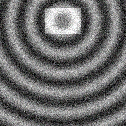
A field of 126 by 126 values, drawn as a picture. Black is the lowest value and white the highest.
Ninth with the highest average: top middle. Average level on the scale: 40%. Rings: centred on the top middle. Odd patch: higher, in the top middle.
